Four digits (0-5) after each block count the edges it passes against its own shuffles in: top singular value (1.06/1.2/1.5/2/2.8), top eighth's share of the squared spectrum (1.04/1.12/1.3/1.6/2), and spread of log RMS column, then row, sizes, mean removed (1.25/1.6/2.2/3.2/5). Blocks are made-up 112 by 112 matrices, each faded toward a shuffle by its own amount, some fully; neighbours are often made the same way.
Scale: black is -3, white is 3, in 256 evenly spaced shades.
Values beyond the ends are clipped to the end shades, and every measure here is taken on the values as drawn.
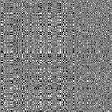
5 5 4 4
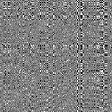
5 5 4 3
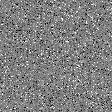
2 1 0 0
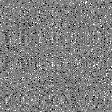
4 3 2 2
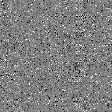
4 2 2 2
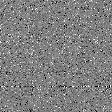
3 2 1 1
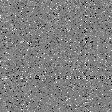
4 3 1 2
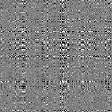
5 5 4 4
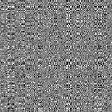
5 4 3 3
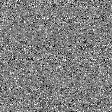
1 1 0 3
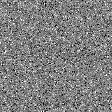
3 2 0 0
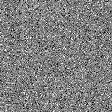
3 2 0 0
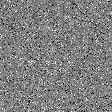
1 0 0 0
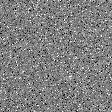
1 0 0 0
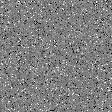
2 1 0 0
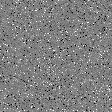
1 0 0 0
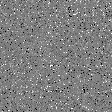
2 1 0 0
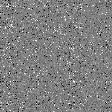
3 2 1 1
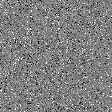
1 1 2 1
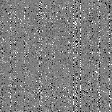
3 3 3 2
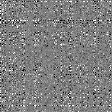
2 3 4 3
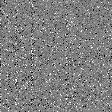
1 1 2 1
